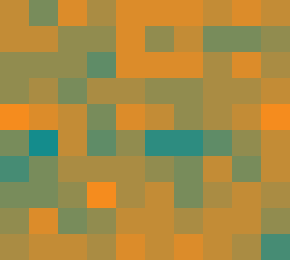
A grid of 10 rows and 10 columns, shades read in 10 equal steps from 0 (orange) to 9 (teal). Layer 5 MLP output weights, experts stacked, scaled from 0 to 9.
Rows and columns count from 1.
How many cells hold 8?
2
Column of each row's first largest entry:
2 8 4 3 4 2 1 1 3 10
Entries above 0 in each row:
10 10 10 10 8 10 10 9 10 10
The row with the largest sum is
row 6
